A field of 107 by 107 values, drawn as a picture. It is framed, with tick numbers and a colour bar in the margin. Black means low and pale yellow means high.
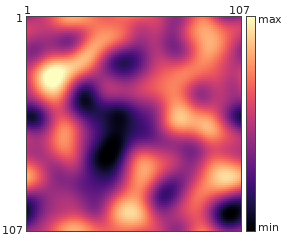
Average level on the scale: 50%. Ninth with the lowest average: centre. Grain: smooth. Lone odd cells: none.
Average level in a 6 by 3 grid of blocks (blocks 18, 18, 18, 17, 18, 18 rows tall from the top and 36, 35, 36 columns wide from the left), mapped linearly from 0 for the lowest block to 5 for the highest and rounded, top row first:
334
524
114
303
224
242
